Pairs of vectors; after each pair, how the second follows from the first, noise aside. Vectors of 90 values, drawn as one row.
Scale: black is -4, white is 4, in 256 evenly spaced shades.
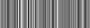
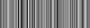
negated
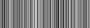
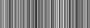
negated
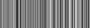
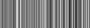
negated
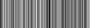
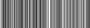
negated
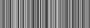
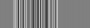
partly zeroed
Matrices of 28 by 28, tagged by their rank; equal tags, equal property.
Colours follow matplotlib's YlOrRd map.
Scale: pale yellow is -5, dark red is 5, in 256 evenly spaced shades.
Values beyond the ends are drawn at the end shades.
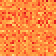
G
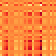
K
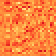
G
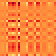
K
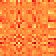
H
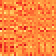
H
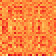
H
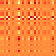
K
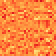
G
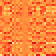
H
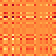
K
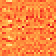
G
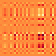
K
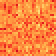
G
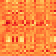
H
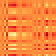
K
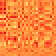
H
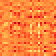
H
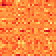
G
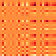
K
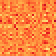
G
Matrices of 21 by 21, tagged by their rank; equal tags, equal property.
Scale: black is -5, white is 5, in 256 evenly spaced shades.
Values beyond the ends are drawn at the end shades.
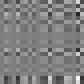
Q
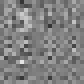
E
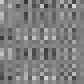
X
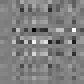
X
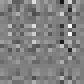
X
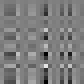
Q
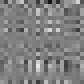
X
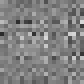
E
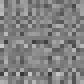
E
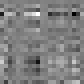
X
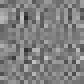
E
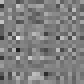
E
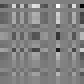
Q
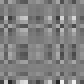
Q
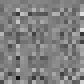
E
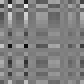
Q
